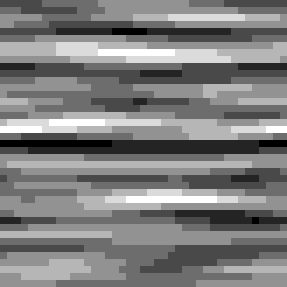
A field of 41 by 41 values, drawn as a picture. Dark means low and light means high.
Stripes: horizontal, repeating 8 times. Slope: none. Grain: streaks across.
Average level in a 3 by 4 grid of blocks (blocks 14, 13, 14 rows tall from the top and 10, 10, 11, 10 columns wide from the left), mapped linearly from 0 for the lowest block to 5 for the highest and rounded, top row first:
0232
3100
4520
